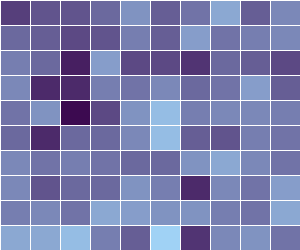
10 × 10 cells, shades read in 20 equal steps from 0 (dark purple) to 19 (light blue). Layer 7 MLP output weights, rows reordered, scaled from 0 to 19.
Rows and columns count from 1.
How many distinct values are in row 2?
8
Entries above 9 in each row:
4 5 2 6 8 4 8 6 10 8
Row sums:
94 96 75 92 105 95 111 100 124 124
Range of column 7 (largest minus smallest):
11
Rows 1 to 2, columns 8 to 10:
15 8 12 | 10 11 12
